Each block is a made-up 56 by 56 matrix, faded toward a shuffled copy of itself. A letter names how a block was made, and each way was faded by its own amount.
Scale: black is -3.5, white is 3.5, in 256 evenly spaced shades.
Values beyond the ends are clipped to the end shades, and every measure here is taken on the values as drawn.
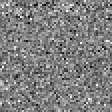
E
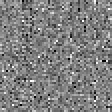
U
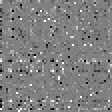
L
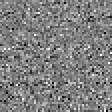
E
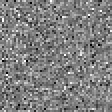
U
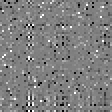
L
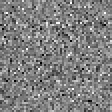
E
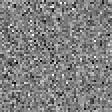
U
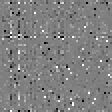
L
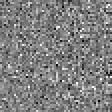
U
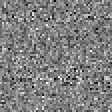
E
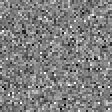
E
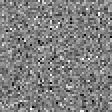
U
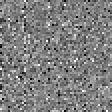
U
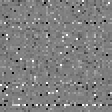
L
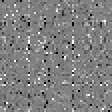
L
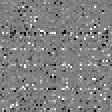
L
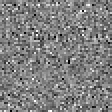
E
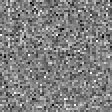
E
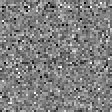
E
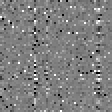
L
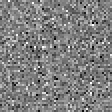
U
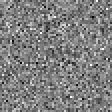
E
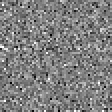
E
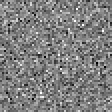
E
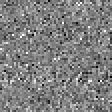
E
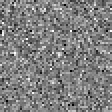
E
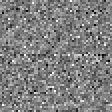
E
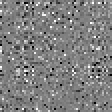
L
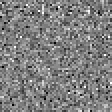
E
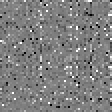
L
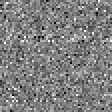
E
